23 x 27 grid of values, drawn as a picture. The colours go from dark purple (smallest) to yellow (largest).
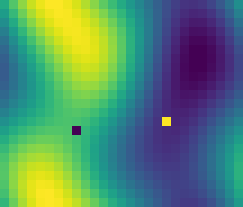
The bottom left is the ninth with the highest average. Two lone cells stand out: one far higher and one far lower than their neighbours. The ninth with the lowest average is the top right. Overall the values sit about 50% of the way up the scale.
